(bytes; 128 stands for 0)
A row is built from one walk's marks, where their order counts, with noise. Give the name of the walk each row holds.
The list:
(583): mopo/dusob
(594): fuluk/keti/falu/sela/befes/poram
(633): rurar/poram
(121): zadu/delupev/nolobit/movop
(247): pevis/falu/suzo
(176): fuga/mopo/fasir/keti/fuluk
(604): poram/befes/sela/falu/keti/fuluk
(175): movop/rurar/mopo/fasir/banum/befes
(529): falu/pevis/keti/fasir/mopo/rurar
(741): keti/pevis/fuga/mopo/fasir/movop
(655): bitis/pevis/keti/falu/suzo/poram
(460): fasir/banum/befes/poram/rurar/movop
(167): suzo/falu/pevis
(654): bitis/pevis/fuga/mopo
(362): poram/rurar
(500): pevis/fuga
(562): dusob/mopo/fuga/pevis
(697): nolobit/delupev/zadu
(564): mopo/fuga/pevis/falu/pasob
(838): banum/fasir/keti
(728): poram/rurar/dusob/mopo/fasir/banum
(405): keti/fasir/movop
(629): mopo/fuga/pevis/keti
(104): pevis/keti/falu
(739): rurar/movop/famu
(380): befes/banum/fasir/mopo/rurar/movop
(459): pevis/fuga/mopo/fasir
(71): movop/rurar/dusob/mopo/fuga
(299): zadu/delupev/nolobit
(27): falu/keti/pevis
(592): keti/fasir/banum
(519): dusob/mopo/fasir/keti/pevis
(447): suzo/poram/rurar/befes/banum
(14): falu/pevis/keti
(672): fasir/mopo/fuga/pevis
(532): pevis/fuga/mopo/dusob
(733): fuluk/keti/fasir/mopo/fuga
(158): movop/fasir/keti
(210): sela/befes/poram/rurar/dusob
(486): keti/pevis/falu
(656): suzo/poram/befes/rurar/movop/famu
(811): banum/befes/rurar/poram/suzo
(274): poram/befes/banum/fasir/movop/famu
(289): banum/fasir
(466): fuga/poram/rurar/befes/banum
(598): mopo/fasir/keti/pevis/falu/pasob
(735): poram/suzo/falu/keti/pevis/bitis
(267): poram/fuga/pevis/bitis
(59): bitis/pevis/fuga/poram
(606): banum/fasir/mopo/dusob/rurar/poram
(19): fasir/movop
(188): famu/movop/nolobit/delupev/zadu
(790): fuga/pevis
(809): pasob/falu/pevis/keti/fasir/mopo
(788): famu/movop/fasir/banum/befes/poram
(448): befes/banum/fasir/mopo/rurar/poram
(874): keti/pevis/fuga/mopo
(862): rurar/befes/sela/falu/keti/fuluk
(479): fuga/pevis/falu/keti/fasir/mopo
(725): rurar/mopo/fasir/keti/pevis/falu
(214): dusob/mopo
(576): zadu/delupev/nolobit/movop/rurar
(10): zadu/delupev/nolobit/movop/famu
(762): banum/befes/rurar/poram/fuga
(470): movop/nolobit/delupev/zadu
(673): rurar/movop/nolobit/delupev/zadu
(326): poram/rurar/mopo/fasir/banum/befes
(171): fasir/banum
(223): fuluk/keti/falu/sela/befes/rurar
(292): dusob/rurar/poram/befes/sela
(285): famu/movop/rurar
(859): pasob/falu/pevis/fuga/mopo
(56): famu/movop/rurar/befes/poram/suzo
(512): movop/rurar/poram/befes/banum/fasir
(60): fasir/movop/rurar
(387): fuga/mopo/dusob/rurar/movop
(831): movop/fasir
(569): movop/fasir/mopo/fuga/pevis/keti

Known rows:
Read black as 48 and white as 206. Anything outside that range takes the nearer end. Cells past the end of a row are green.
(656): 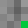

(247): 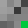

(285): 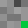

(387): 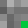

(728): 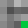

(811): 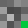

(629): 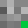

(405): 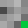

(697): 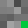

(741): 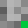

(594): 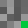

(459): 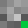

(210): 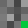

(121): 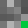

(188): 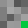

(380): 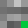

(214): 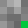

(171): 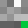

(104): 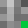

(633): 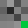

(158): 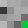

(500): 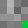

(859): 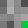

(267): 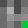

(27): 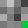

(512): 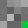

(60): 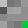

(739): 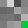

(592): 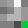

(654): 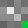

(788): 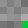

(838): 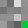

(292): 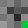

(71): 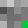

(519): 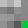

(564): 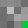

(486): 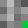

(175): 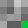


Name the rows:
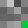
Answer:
(673)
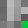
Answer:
(874)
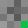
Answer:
(56)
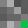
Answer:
(576)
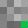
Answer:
(672)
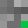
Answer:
(460)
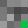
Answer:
(762)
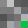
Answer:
(10)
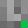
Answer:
(532)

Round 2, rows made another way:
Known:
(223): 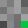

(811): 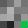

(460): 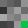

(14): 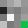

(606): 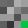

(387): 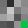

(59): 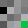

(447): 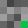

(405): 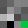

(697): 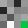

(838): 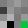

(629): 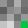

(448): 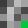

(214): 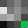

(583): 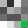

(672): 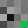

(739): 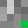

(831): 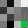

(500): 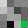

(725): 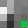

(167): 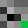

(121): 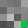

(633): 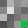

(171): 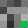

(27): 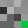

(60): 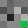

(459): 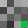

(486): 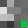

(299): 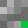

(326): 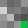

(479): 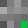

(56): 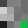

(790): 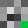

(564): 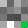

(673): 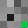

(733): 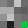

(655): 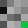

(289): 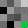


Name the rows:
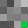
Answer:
(512)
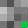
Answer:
(728)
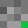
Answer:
(656)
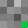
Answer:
(529)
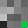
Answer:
(562)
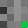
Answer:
(654)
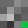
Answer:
(741)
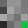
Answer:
(594)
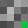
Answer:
(380)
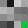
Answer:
(71)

